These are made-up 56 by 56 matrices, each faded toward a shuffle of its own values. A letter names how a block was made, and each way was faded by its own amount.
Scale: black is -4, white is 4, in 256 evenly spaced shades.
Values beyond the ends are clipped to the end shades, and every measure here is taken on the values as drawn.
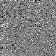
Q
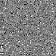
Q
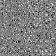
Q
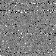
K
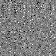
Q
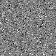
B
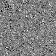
B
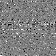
K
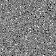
B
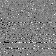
K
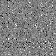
Q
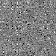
Q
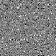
Q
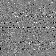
K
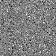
B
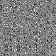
Q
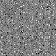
Q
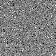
B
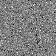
B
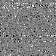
K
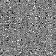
Q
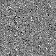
B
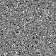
B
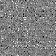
Q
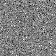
B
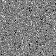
B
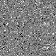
Q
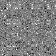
Q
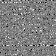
K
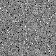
B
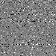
K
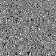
Q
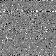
K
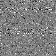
K
